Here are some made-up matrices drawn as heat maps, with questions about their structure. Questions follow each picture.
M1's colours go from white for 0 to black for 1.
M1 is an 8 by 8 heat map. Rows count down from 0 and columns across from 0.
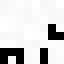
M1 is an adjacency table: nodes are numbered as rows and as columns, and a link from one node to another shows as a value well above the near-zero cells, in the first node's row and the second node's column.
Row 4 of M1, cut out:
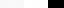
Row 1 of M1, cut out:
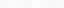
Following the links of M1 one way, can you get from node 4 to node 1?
yes
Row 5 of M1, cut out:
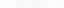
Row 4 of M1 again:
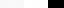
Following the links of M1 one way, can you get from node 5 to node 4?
no
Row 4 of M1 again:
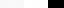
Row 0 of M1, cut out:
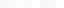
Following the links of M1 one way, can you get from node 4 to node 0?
yes
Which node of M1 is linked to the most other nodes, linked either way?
node 6
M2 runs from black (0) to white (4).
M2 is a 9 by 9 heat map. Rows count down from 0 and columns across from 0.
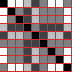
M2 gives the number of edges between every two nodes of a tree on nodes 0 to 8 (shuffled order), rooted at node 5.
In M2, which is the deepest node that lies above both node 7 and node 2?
3
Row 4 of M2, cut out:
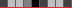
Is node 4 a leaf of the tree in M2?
no
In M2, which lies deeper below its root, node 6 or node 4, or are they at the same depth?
node 6
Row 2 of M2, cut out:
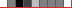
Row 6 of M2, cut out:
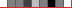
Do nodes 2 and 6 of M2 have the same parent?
yes
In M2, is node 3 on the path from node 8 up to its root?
no
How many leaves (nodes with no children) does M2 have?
6
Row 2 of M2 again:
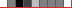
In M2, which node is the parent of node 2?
3
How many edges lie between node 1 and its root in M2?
2
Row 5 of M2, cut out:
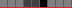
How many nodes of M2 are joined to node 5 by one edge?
2
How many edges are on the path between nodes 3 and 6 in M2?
1
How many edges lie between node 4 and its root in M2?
1
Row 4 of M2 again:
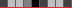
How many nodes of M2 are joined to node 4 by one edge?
3
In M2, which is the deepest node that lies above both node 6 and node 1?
3
